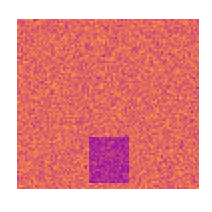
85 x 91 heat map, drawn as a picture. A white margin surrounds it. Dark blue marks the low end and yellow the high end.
Average level on the scale: 60%. Ninth with the lowest average: bottom middle. Odd patch: lower, in the bottom middle. Stripes: none.
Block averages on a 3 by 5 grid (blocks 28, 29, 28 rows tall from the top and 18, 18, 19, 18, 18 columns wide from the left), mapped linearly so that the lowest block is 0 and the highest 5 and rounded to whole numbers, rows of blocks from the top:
55555
55555
55055
